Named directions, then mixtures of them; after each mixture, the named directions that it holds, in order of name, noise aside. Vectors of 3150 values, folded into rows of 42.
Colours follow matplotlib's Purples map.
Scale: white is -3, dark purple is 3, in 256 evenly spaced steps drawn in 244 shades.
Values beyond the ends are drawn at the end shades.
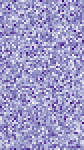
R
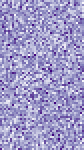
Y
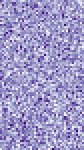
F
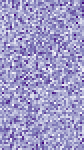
Y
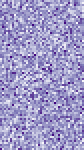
Y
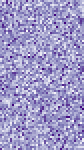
Y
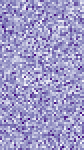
F, R, Y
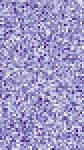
F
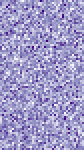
F, R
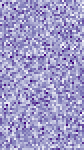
F, R, Y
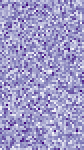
F, R, Y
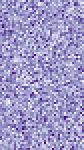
F, R, Y
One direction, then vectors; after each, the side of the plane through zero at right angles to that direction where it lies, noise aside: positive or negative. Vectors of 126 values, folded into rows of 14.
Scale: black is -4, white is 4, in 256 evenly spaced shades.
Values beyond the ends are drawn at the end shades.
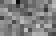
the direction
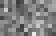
positive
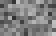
negative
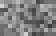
negative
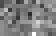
positive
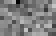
positive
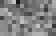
positive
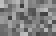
negative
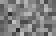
negative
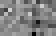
negative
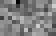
positive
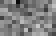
positive
